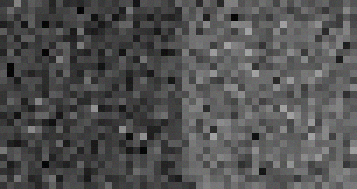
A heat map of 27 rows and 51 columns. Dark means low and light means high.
The right part is higher, past a seam about 50% of the way across. Overall the values sit about 30% of the way up the scale. The histogram is bell-shaped.
